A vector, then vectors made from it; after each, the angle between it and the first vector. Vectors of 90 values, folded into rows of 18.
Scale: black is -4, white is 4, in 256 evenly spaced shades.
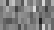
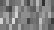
partly opposed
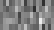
nearly opposite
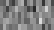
nearly opposite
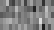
nearly opposite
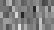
partly opposed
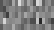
orthogonal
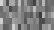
partly aligned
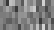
nearly parallel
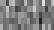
nearly parallel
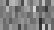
nearly parallel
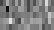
partly opposed
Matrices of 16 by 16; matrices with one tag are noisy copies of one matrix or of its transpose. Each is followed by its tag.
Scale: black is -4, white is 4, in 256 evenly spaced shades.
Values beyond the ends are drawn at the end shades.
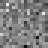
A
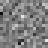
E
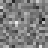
E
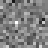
E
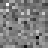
A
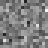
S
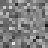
A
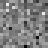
A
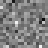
E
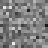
A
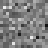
A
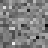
A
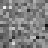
A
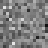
A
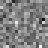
E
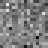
A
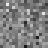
A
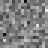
S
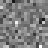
E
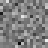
E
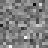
S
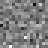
S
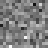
S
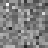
A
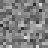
S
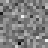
E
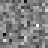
S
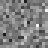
S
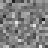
E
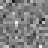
E
